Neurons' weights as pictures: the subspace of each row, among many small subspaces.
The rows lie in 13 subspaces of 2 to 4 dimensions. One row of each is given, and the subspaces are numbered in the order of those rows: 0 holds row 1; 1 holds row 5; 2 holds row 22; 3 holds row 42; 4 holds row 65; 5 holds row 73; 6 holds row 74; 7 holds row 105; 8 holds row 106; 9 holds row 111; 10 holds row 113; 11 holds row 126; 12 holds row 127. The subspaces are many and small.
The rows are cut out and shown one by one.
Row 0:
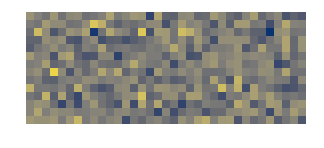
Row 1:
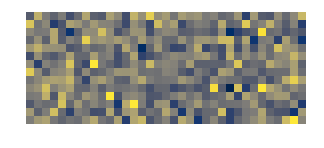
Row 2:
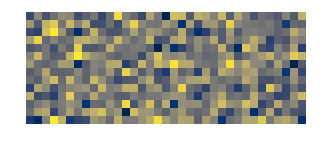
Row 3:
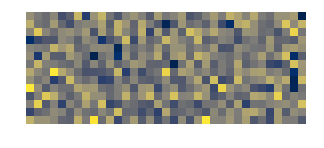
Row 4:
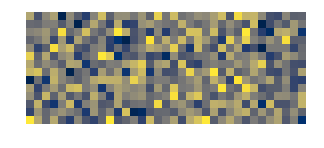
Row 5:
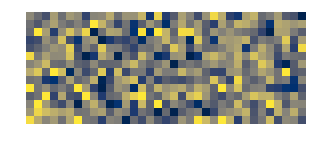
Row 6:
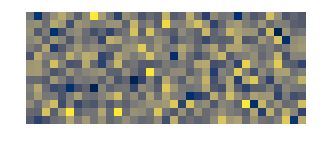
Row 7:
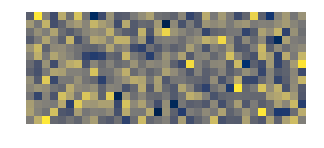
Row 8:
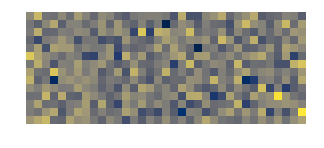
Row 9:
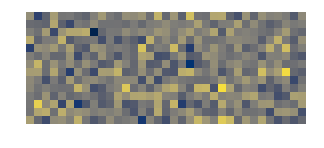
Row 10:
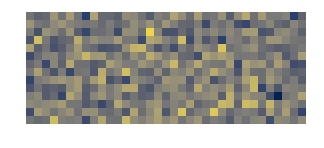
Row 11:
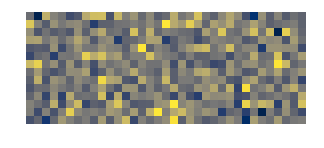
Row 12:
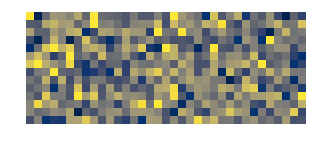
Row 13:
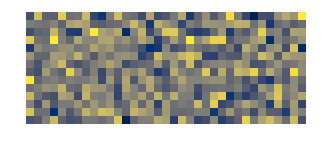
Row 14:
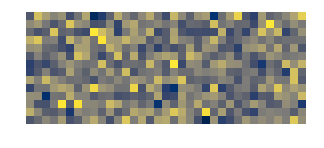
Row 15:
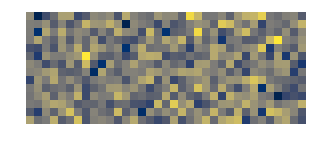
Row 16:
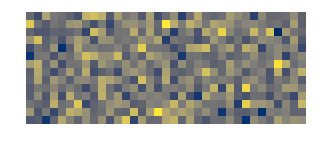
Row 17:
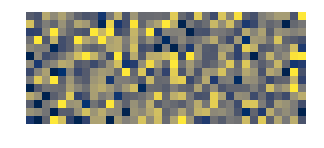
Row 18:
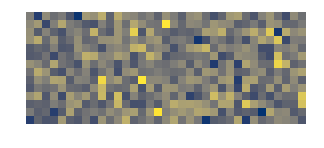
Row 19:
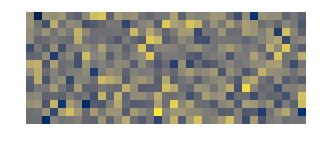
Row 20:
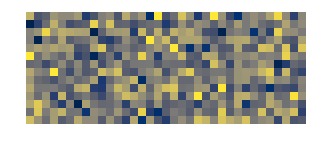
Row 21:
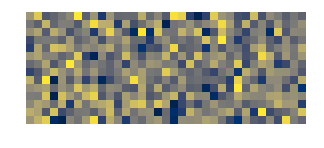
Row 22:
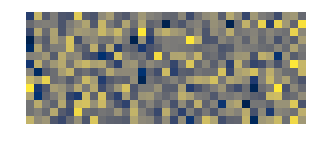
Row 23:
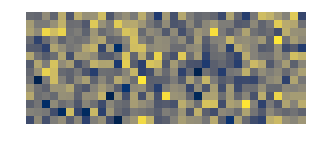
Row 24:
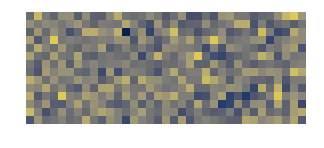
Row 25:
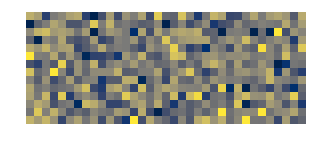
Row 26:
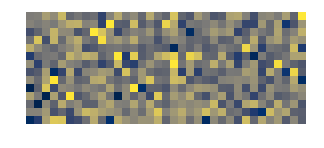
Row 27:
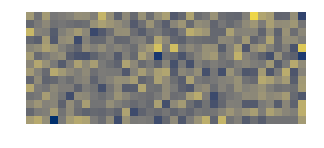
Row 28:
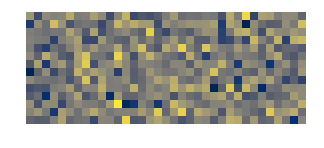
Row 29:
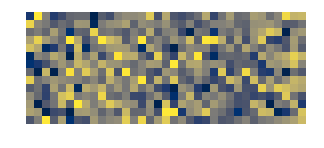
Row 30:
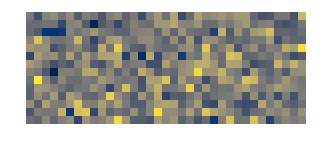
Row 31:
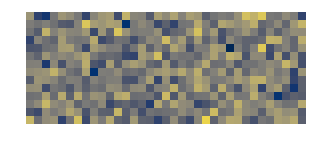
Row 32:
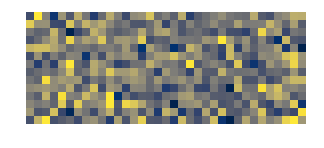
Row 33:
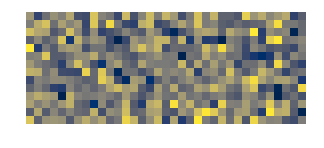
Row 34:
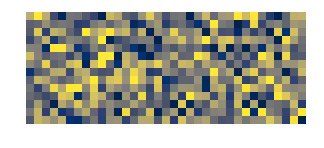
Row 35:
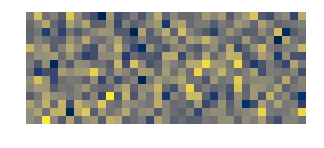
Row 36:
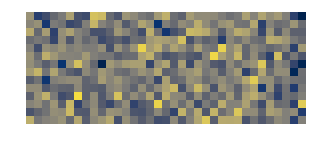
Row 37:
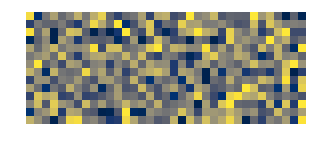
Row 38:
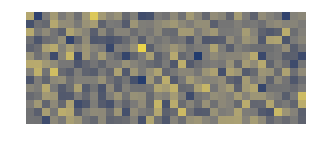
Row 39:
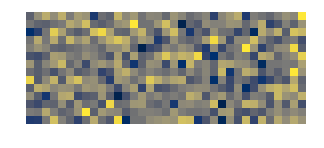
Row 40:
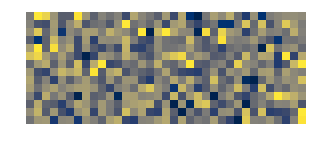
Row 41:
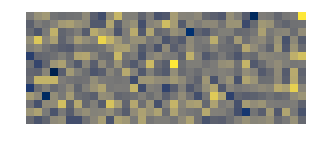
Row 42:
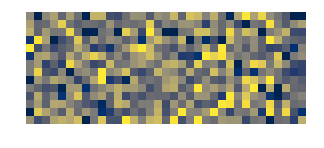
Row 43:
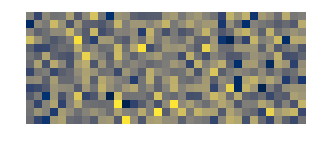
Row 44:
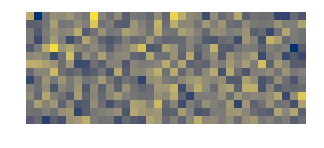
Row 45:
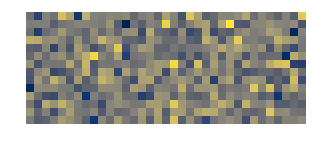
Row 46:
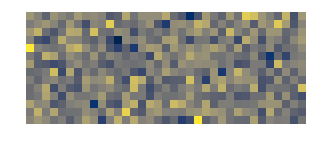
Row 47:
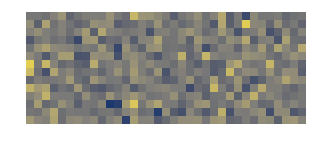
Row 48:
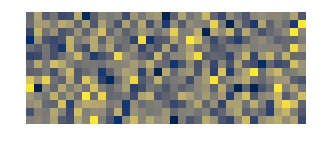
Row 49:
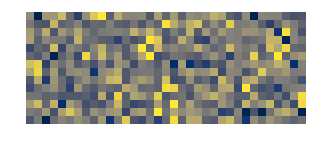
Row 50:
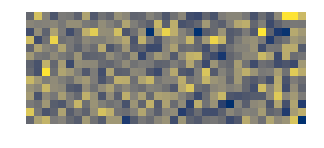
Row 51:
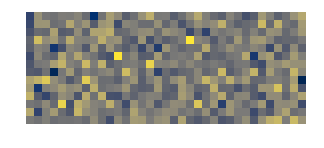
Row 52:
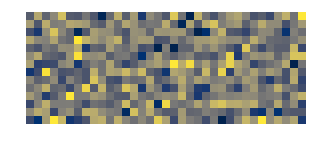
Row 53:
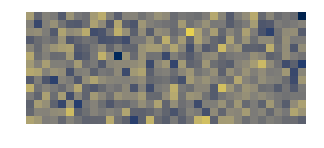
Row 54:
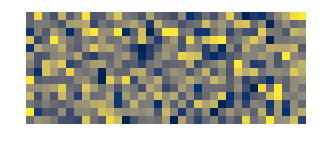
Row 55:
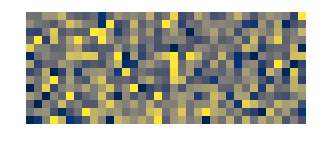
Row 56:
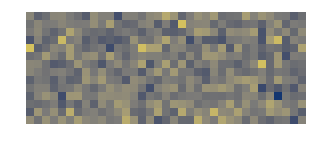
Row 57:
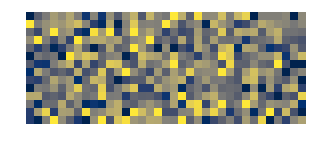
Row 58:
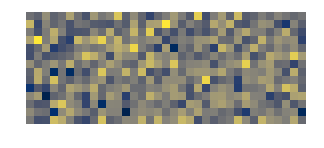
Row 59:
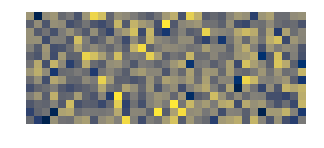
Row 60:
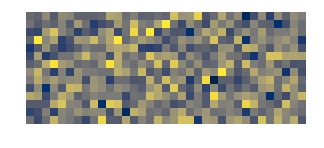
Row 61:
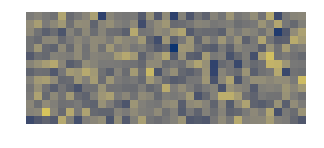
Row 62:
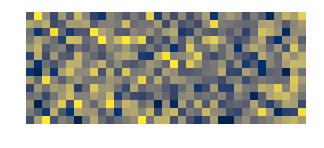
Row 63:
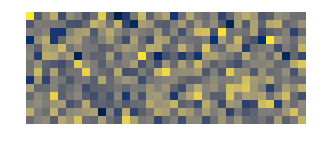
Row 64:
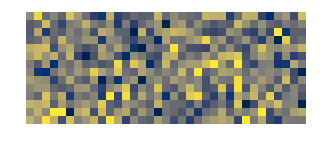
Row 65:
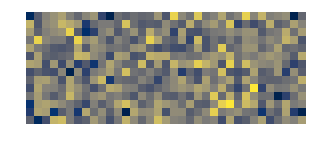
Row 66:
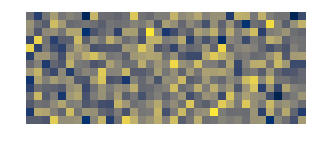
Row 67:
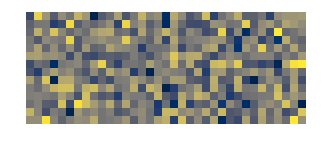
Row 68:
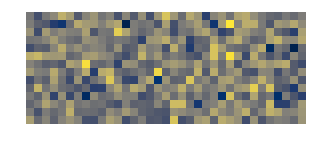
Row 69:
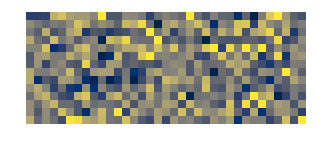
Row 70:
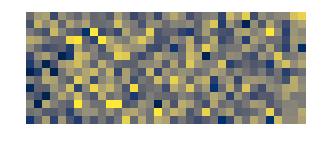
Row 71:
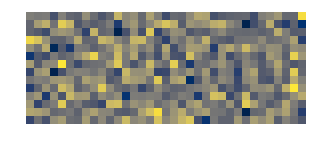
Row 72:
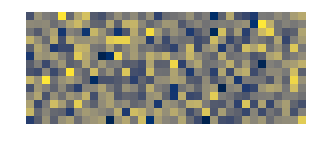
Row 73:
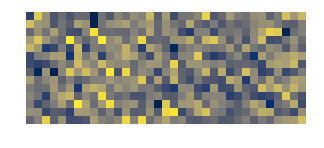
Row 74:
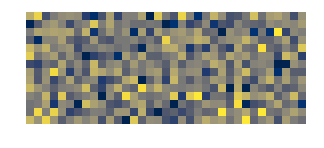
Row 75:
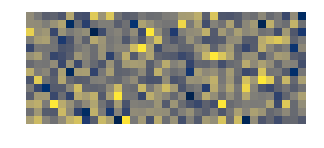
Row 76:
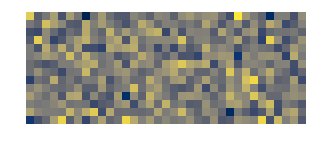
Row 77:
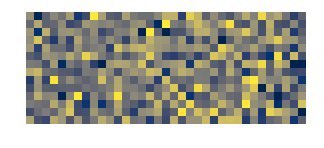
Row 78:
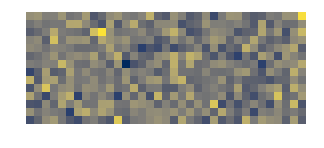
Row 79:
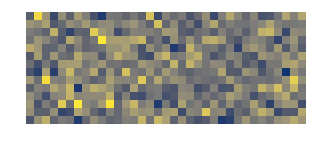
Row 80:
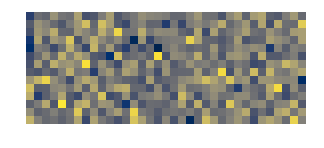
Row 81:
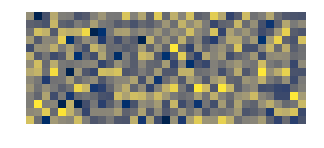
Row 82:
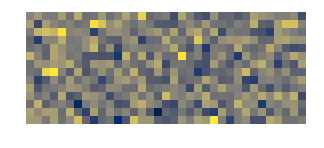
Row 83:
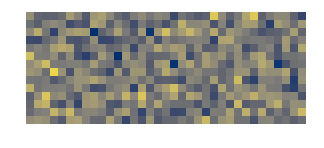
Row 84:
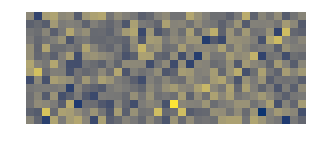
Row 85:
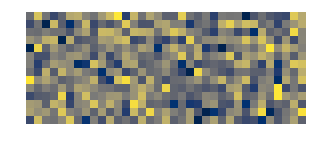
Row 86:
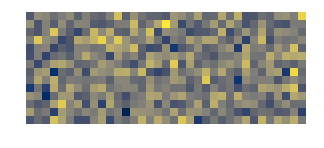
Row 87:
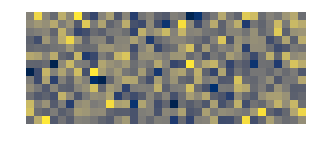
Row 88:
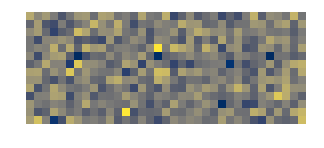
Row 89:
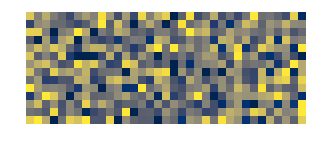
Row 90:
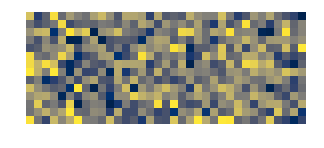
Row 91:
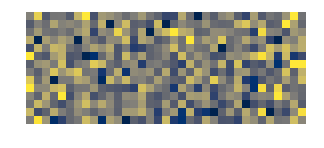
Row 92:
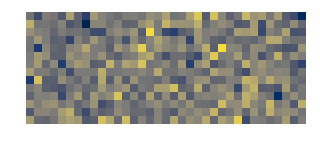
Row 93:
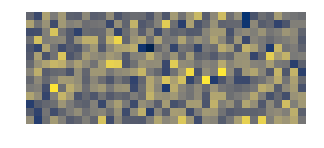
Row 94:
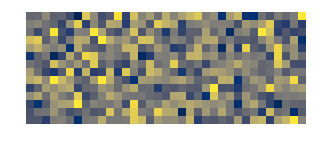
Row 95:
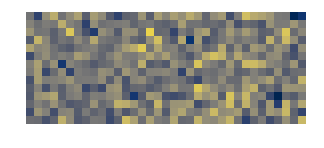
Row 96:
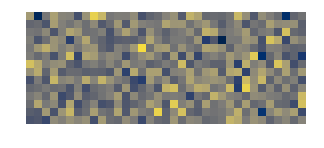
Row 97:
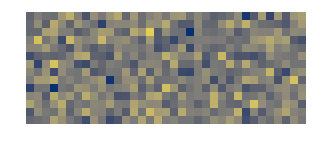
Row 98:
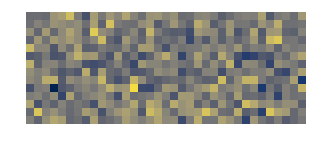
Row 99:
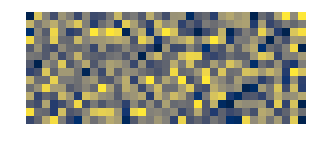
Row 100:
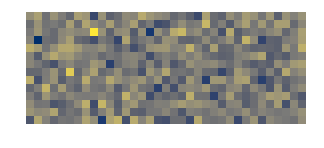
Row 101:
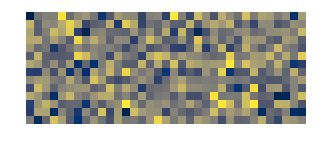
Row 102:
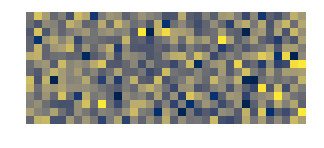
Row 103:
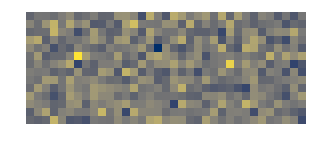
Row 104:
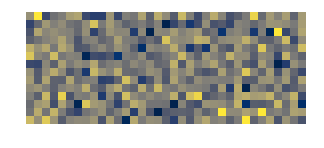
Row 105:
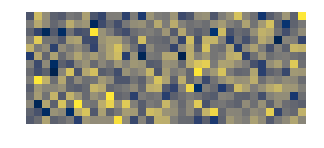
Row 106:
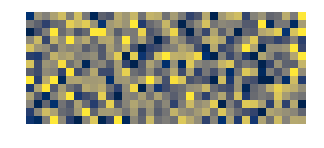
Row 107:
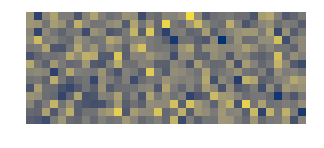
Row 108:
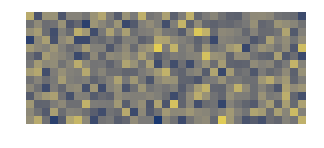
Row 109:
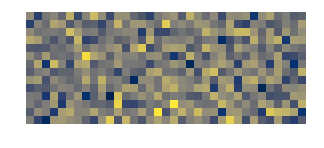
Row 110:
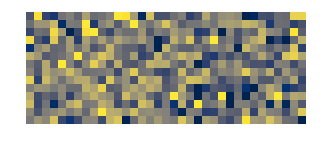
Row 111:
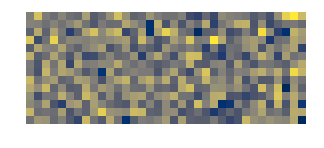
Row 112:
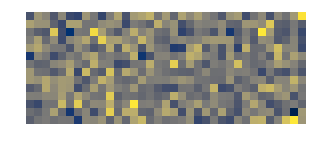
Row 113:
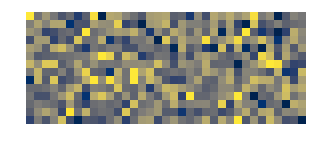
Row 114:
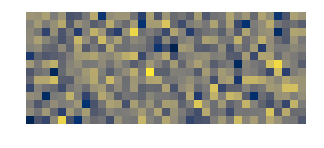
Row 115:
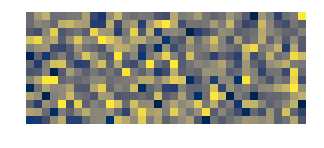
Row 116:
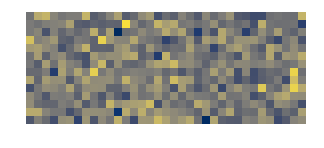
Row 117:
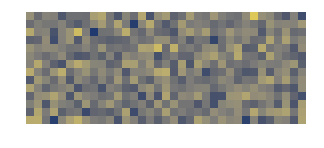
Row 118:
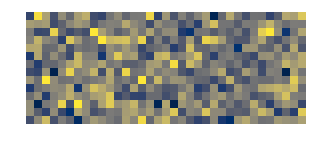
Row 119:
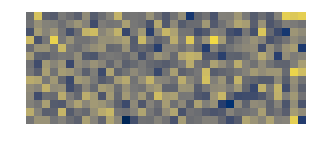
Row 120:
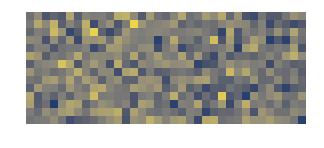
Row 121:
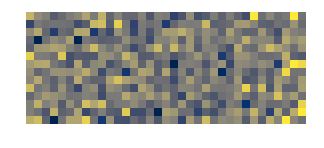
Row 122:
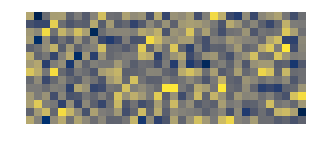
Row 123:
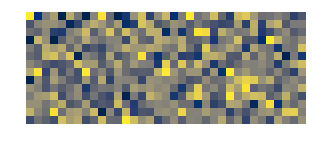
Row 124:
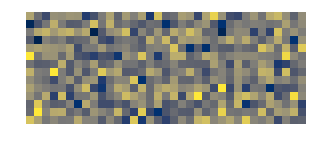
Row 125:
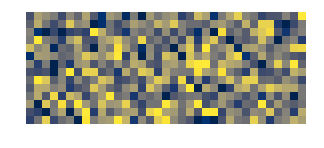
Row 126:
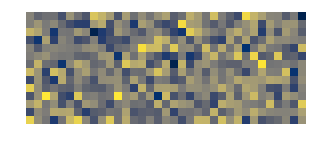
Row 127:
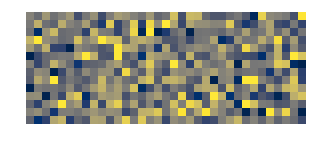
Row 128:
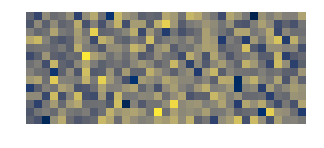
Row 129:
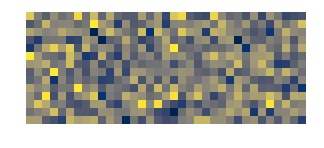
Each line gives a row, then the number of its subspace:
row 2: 4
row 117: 3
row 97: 8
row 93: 8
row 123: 4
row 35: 7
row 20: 6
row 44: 5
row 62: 1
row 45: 2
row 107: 10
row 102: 12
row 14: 10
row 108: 4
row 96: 5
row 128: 0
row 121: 9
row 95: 4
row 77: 12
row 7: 1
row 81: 7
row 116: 2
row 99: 9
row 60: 8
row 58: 11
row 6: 10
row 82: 7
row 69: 10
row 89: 3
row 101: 4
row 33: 8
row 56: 11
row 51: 2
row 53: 10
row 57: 9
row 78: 11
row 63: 4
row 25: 6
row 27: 3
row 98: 8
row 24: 9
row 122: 6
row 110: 4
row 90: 0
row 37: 9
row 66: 3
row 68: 2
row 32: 0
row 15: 2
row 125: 7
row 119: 9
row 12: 5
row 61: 10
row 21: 5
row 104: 6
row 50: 9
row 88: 4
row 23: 7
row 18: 7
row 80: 2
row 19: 6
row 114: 10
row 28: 0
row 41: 12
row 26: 11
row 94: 0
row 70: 0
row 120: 4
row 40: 2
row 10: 3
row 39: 8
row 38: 5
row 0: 1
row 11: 6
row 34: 10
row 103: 4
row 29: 5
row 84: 5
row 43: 0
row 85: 8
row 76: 4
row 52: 4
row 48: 2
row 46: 8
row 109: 0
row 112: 0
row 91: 11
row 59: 1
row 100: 8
